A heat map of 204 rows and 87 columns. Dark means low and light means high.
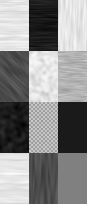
The table splits into 4 rows of 3 panels. Panel 1,1: very high, streaked across, faint in contrast. Panel 1,2: very low, streaked across, faint in contrast. Panel 1,3: very high, streaked downward, faint in contrast. Panel 2,1: low, slanting down to the right, faint in contrast. Panel 2,2: very high, blotchy, faint in contrast. Panel 2,3: high, streaked across, faint in contrast. Panel 3,1: very low, blotchy, faint in contrast. Panel 3,2: high, checkered. Panel 3,3: very low, flat. Panel 4,1: very high, streaked across, faint in contrast. Panel 4,2: low, streaked downward, faint in contrast. Panel 4,3: middling, flat.
